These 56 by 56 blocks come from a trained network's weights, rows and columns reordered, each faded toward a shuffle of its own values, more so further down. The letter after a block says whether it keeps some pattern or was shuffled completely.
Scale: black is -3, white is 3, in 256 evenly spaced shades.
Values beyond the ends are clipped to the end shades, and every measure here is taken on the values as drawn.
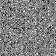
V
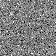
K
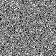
V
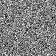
K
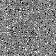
V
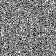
V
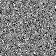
K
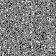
V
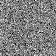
K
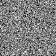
K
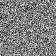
V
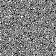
K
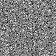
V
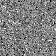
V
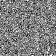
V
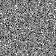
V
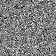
K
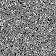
K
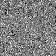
V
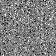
V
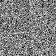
V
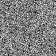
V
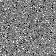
K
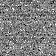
V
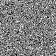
K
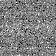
V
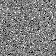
K
